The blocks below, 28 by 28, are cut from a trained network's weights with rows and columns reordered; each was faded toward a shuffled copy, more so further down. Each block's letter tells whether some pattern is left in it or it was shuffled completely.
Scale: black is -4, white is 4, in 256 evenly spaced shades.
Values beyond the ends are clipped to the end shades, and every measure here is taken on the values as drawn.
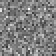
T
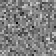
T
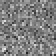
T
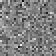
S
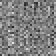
S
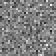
T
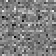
S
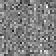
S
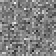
T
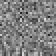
S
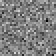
T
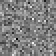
T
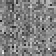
S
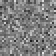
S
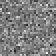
T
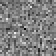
T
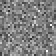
T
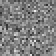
S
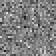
T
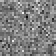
T
